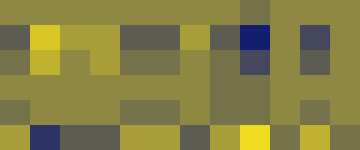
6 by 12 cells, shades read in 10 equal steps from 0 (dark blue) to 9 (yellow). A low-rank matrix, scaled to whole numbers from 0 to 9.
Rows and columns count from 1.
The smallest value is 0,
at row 2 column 9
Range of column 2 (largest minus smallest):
7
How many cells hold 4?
15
